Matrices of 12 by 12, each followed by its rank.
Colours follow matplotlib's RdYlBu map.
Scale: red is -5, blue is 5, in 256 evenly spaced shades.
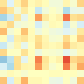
two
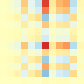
one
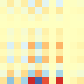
one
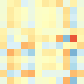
two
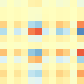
one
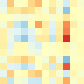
two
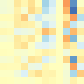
two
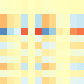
one
